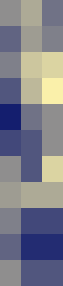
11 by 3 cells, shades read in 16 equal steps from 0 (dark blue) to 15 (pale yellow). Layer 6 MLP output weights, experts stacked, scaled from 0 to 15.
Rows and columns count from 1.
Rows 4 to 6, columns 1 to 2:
4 11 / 0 6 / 3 4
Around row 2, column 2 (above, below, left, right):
10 12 5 7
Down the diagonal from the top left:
8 9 13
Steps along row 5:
up up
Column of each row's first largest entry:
2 2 3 3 3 3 3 2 1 1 1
